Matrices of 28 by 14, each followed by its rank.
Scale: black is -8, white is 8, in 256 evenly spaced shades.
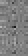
three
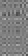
two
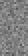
full rank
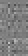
three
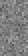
full rank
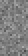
full rank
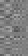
two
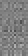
three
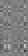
two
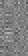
three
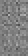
three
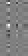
one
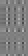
one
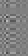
one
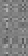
two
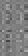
two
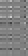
one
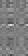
two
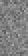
full rank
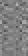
three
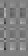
one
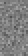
full rank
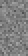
full rank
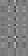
one
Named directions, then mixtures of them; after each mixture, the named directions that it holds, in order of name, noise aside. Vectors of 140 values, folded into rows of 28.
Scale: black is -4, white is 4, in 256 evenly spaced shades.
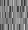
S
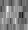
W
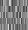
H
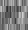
S, W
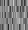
S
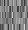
S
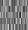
H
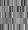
S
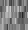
S, W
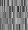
H, S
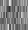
H, W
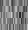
H, W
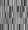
S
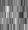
S, W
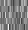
H, S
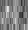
S, W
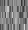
S, W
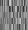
H, S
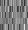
S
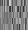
H, S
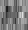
W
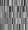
H, S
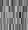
H, W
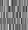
H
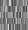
H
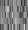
S, W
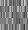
S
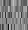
H, S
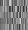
H, S
